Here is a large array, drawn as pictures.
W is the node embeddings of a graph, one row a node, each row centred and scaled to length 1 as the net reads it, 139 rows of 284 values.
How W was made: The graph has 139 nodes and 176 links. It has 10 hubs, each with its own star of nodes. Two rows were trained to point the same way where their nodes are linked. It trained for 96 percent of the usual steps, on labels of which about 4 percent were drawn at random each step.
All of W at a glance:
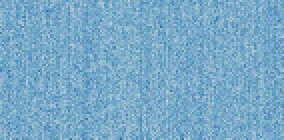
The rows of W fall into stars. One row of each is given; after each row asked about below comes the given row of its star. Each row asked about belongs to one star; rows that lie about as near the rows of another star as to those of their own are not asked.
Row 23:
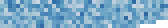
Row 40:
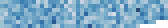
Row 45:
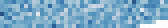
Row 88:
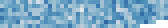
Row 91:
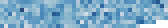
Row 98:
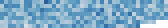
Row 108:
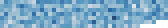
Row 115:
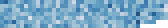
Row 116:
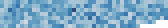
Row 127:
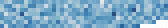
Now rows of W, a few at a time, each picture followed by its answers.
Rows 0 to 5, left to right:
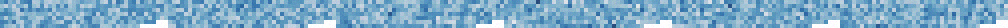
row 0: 115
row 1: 98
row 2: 116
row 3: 108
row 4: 88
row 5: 115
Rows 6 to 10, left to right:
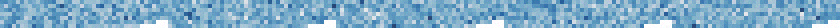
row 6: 23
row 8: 23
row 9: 127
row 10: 116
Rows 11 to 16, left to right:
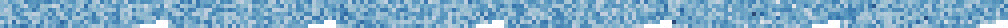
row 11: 23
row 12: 127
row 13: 40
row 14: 23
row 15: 40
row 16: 45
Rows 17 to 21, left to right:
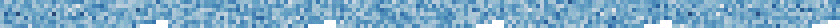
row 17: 40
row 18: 127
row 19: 108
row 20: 91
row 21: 40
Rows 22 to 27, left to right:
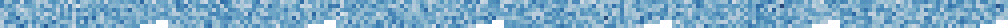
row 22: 40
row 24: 23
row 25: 23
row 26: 98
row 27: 115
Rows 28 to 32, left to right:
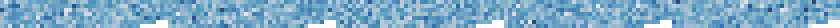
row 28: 116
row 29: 45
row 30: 127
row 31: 116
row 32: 115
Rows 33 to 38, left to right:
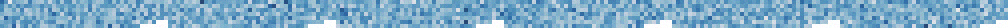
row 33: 116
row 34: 108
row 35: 45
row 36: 88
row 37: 108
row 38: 108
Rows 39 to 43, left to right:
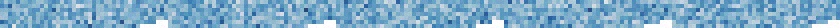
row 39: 40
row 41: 88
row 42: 115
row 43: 127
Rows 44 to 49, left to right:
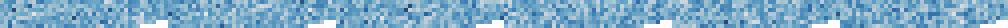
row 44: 108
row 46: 116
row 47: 45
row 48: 45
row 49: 116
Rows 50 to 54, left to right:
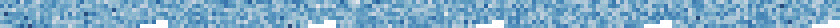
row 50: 40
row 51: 108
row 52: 108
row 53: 116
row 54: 45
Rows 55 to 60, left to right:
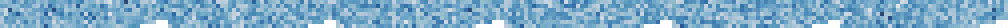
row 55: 40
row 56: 88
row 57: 127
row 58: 91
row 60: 23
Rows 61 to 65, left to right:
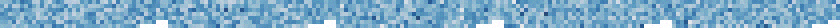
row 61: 45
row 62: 115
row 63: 88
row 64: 127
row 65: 127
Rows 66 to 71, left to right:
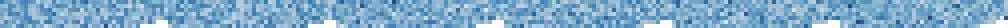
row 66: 91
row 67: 88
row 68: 98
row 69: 108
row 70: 98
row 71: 98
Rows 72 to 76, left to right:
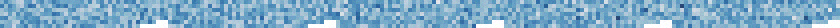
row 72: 91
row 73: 40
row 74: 127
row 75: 108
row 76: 23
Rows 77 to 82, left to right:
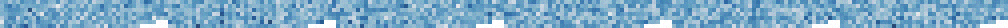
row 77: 23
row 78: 40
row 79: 115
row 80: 98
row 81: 23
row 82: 45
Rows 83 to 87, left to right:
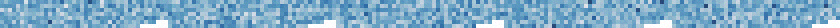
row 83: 127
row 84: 23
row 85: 40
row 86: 23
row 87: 91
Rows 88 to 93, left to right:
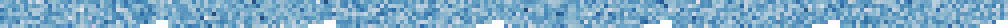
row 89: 23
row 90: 127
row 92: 127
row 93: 91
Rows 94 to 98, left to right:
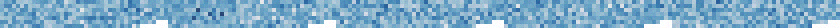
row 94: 108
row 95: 88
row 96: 127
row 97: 88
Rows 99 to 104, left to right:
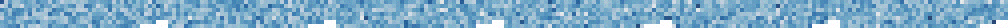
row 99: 116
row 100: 91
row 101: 88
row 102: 98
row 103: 91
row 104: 45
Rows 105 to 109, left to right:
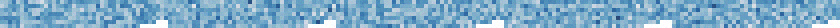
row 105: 88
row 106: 115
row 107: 91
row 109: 127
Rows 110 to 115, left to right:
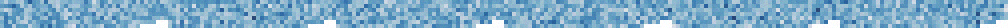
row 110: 23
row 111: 127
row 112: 108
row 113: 45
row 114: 91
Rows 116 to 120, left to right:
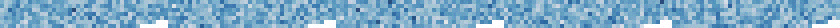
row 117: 45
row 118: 91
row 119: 91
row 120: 115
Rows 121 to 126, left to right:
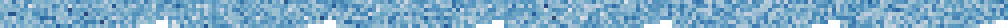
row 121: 98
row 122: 98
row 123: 108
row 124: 45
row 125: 91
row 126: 127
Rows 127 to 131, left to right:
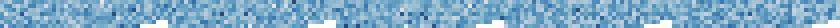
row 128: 88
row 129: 116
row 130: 116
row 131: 98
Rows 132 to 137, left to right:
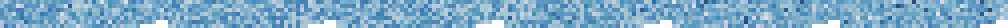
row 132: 127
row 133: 108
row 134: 98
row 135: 108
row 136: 108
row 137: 115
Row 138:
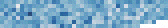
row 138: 108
